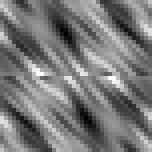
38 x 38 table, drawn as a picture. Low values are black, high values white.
Symmetry: a half turn. Grain: diagonal, down to the right. Slope: none. Histogram: bell-shaped.
